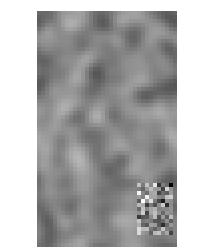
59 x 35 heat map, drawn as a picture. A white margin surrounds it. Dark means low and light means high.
Grain: blotchy. Roughest part: bottom right. Histogram: heavy tails on both sides. Odd patch: rougher, in the bottom right. Ninth with the highest average: middle left. Slope: none. Mirror symmetry: none.
